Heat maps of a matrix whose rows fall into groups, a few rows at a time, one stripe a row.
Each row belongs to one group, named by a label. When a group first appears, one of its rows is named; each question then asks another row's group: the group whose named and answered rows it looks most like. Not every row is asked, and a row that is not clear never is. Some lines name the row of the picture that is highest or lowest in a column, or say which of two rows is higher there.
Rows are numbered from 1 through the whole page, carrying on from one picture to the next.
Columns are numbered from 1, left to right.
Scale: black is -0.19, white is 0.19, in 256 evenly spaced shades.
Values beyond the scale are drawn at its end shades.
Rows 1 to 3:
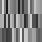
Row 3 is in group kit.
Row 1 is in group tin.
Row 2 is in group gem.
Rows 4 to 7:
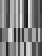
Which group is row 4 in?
gem
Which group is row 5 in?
gem
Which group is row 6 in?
tin
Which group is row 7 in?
gem
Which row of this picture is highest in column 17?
6
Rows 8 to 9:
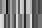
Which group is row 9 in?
gem
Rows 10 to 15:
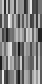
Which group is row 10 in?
gem
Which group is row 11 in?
tin
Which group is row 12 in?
kit
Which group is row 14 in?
tin
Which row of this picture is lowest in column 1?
14
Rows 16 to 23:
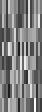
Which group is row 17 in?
tin
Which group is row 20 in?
kit
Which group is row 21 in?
gem
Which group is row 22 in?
kit
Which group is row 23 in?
tin
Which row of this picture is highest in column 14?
20
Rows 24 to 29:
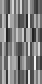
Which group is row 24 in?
gem
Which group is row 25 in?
tin
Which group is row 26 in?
gem
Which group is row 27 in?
tin
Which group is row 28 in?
tin
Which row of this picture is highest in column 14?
26
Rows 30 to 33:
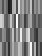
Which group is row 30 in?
kit
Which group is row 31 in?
gem
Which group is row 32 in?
gem
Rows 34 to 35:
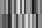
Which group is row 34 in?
gem
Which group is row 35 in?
kit
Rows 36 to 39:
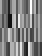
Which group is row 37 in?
kit
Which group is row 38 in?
tin
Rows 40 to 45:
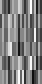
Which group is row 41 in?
tin
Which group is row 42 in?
tin
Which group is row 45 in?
gem
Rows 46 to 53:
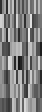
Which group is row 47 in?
gem
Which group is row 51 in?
kit
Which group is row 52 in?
gem
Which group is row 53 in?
kit
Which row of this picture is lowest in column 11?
50
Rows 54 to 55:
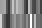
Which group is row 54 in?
gem
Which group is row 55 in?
kit
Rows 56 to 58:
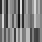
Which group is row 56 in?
tin
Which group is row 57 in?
tin
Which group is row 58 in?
gem
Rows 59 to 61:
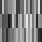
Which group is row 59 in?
tin
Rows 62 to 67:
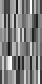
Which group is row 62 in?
kit
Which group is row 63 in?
gem
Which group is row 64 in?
gem
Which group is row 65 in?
kit
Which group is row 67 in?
tin
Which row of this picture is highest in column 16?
62
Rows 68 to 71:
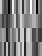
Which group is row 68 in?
kit
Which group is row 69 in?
kit
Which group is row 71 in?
gem
